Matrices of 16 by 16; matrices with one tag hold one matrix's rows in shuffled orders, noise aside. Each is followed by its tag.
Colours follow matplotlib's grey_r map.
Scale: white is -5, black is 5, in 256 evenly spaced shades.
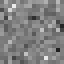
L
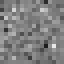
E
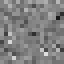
L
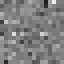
E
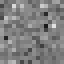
E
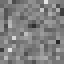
L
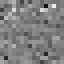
E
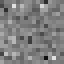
E
